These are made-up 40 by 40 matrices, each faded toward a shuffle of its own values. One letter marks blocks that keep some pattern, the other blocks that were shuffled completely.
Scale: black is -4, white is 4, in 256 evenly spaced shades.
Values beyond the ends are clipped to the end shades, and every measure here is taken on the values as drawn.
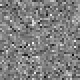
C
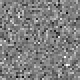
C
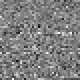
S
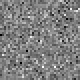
C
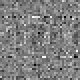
S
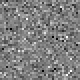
C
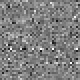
S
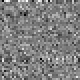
S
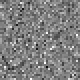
C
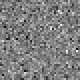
C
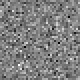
C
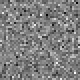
C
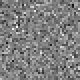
C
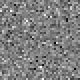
C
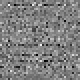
S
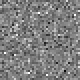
C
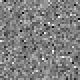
C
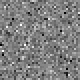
C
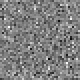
C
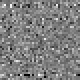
S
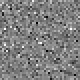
C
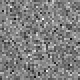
C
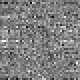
S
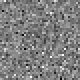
C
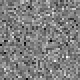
C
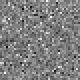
C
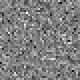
C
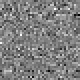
S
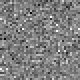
C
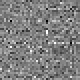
S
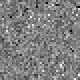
C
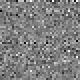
S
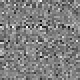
S
